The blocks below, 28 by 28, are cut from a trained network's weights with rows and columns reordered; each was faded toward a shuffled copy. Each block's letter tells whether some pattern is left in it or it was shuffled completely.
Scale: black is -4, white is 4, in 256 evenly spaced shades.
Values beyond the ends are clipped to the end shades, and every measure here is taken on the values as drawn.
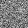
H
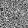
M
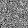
H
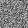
H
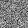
H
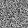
H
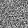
H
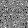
H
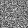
H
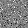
H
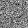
M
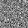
M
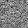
M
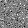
H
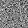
M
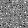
H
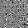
M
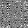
M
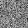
M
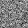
M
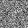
H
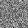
M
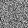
H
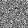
M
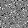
H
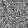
H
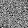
H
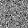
H
